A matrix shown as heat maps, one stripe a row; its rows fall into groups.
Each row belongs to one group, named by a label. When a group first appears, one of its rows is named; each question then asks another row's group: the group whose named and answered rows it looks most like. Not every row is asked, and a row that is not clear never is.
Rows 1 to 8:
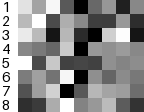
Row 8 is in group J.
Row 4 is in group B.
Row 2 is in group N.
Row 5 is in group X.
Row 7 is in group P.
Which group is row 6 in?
B
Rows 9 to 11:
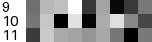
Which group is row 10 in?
B
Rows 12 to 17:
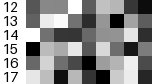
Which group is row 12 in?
J
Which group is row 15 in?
J
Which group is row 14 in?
X
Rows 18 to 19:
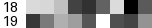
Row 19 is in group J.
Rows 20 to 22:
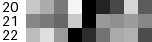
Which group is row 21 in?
B
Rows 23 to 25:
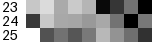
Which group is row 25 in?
X
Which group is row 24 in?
J
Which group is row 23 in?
N
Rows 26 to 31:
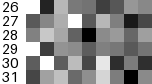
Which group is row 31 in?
J
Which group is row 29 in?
X
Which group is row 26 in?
X
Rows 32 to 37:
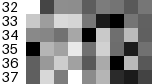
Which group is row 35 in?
J
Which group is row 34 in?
B
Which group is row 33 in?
N
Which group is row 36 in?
N
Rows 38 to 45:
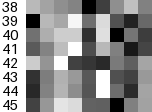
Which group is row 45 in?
N
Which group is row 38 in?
B
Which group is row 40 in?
N
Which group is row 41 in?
J
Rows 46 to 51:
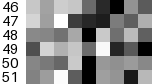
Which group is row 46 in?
N
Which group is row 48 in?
B
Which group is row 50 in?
B
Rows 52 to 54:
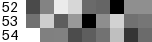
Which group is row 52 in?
N
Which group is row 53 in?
B
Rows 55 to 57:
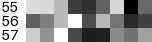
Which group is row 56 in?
J
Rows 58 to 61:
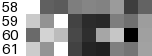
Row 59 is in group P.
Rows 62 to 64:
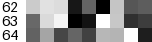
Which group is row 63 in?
P
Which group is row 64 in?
B
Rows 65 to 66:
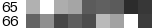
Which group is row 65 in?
N
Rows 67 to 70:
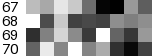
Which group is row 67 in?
N
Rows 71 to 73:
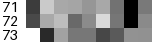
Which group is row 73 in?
X
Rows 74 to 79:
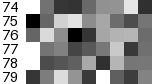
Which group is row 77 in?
X
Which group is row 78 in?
X
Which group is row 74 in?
X
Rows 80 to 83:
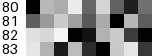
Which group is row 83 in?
B
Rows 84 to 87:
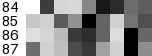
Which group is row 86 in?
P
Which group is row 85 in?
B
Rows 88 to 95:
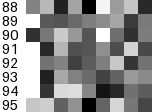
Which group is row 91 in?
X
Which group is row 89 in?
X
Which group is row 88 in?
B
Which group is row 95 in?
B
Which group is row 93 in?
X
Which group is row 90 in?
J
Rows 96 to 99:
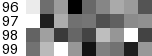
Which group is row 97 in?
X
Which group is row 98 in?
B
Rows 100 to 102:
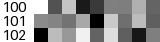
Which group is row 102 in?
J
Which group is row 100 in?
X
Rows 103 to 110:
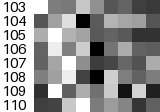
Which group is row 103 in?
X
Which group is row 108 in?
P
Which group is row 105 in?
N
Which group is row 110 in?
J
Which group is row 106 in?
B
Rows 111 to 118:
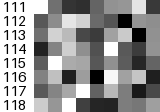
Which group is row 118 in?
P
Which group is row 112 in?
N
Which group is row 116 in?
B
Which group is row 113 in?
P
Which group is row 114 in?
J
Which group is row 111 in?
X
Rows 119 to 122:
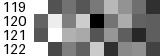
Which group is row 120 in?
B
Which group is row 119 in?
X
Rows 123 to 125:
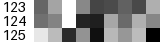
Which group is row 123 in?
P
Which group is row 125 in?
B
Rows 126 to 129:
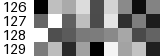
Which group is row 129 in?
B
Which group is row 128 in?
X
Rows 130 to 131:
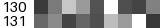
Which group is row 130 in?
J
